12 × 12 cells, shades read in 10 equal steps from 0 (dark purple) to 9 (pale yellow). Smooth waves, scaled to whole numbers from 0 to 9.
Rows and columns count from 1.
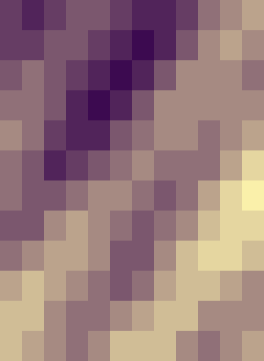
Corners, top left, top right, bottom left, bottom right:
2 6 7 6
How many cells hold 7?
14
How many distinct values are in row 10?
5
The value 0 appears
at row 2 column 7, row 3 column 6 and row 4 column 5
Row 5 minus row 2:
3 2 -1 -2 -1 2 4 4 2 -1 -1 1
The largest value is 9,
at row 7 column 12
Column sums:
51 49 44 41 38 38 41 51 59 64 72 74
